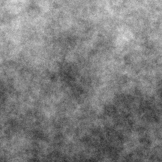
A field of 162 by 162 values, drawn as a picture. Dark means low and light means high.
Slope: up to the top. Odd rows or columns: none. Average level on the scale: 50%.
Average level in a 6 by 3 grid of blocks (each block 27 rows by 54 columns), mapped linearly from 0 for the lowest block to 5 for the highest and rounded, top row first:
5 4 5 | 4 3 4 | 3 2 3 | 2 2 1 | 1 1 0 | 1 0 0
